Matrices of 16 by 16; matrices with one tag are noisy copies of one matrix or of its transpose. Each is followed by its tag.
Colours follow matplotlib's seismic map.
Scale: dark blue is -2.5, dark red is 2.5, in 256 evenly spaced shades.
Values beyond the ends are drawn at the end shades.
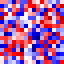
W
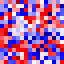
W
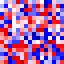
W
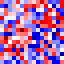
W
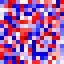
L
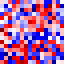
W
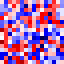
W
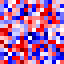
W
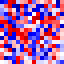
L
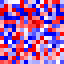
L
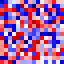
L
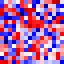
L
